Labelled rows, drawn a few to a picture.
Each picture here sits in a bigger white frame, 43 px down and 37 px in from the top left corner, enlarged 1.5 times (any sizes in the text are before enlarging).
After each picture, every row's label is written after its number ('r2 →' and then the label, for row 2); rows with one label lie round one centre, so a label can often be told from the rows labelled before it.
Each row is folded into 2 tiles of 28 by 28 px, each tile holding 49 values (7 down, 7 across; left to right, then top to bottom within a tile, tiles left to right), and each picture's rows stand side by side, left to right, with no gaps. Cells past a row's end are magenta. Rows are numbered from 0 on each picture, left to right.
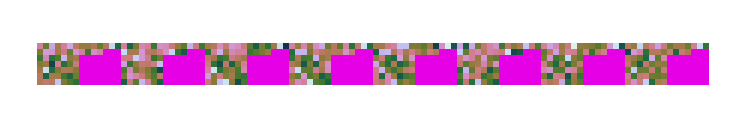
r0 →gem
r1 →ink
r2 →gem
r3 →gem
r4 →gem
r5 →ink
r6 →gem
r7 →gem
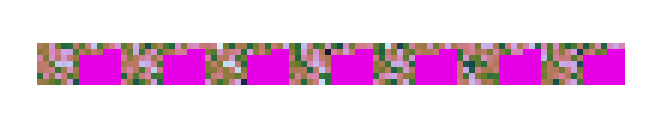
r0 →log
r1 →log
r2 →log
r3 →log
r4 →log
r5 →gem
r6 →log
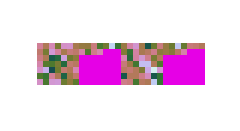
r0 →gem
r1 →log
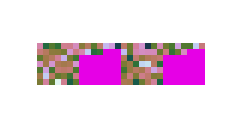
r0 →ink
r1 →log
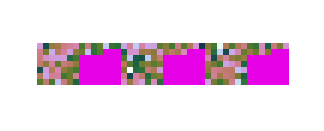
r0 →ink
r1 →gem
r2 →log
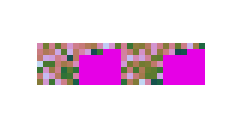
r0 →ink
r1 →ink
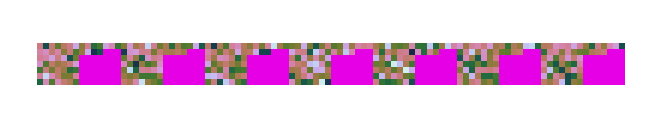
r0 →ink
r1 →gem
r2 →ink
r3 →log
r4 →log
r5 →gem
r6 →gem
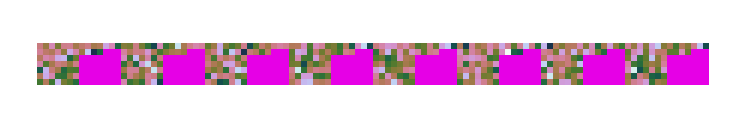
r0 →ink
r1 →log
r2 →log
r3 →gem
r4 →gem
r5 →ink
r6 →ink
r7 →gem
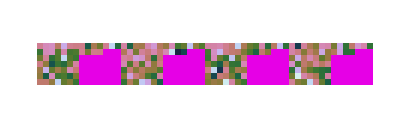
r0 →gem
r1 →ink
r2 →gem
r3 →ink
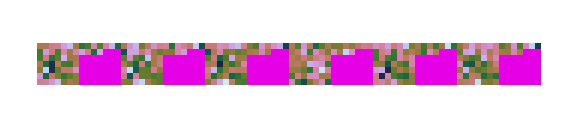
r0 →gem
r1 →gem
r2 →gem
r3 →log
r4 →gem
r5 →gem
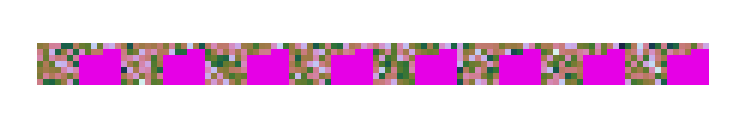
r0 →log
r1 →ink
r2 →gem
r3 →log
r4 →gem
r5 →ink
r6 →gem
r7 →log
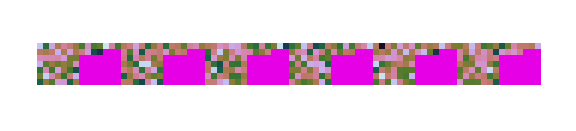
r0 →ink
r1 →log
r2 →gem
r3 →log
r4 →ink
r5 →log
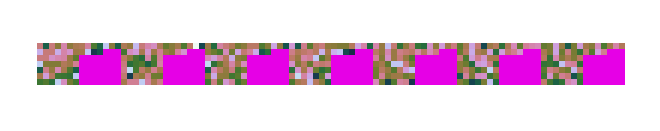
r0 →ink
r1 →gem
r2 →ink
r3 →ink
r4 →log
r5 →log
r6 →log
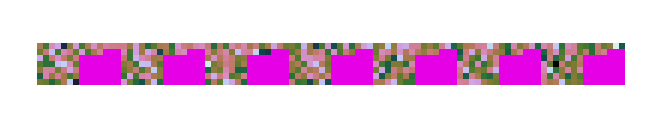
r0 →log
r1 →log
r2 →ink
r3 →log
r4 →gem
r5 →gem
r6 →gem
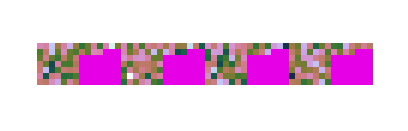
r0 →gem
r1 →ink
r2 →gem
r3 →log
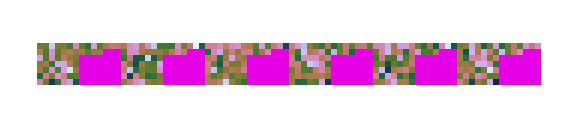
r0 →log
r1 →gem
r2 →gem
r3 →log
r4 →gem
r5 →log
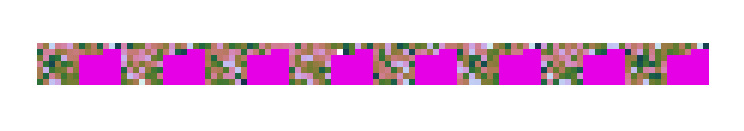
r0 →gem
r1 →ink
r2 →log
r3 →ink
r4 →log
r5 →gem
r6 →ink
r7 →gem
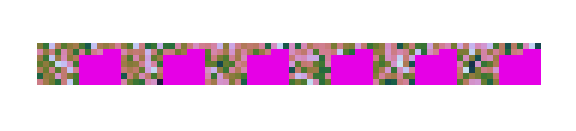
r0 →log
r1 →log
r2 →gem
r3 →ink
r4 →log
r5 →gem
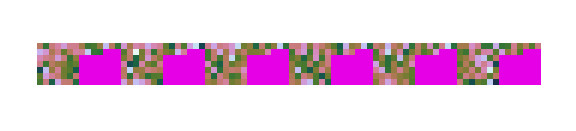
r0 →ink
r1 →gem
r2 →gem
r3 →gem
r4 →gem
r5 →log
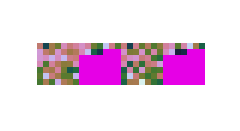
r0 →ink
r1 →ink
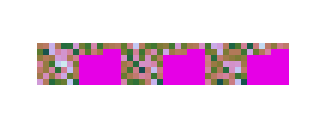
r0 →log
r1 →log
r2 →log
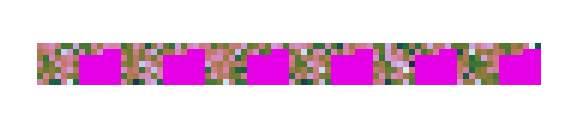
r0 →log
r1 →log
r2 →ink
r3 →log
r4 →log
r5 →gem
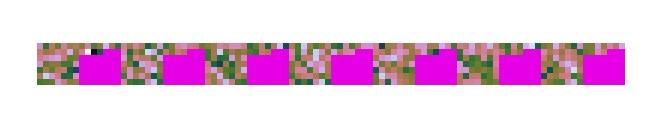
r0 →ink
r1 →log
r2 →gem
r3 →log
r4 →ink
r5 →gem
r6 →log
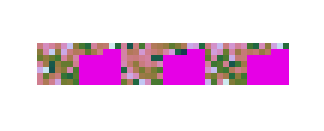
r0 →gem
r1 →ink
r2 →gem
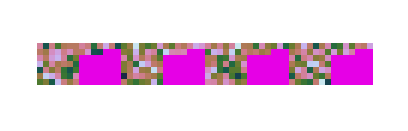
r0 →ink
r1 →log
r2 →gem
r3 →log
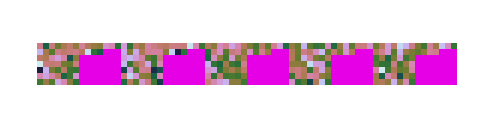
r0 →ink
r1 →ink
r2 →gem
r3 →log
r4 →gem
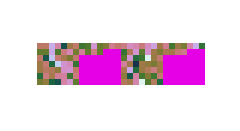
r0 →log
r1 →gem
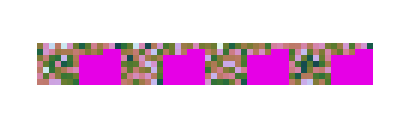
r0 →gem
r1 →log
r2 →log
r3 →gem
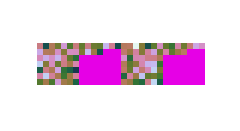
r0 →ink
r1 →log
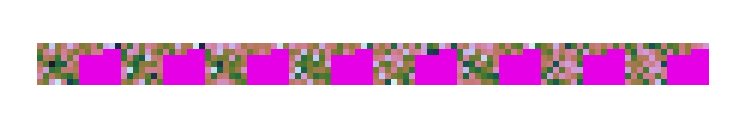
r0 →gem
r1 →gem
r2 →gem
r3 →gem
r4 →ink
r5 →gem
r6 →log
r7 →log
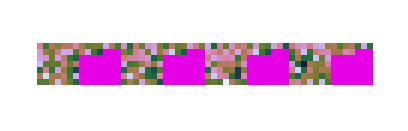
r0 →ink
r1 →ink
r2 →ink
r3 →gem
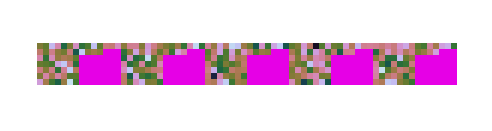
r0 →log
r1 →gem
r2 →gem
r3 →log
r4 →gem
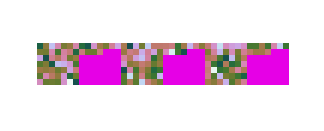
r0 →log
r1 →ink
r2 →gem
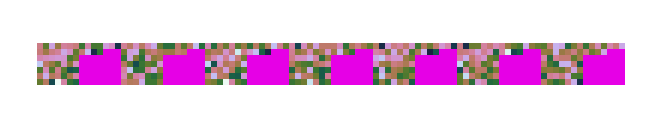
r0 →ink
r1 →gem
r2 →ink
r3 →ink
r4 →ink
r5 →ink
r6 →log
